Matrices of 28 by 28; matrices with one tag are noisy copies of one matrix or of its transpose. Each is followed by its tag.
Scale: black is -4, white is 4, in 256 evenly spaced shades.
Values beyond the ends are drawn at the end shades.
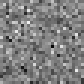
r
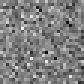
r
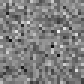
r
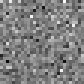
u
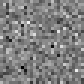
r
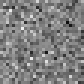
r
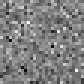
r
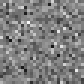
r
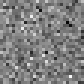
r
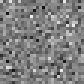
u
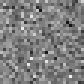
r
